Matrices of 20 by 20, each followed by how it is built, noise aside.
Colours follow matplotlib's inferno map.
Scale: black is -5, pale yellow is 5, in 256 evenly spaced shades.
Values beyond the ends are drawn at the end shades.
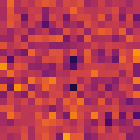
low rank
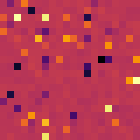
sparse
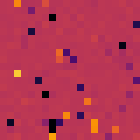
sparse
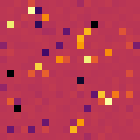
sparse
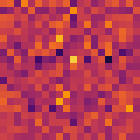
low rank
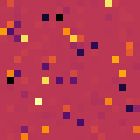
sparse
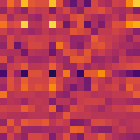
low rank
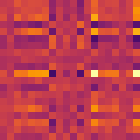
low rank
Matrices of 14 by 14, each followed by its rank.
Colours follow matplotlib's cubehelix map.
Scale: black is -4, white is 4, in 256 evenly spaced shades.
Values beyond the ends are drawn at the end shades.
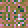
three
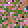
full rank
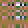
one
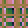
one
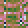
three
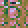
three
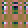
one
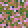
full rank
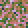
full rank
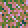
full rank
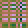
one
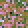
full rank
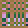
one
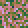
full rank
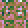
three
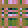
one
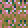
three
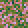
full rank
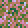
full rank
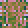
three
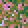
full rank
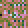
three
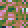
three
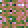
three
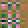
one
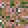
three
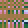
one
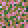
full rank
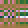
one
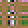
one
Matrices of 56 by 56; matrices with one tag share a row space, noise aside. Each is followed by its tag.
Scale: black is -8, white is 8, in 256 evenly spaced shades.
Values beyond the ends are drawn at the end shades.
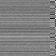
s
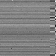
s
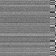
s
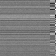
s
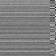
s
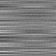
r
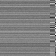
s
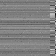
s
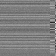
s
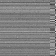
s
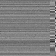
s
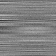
r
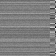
s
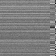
s
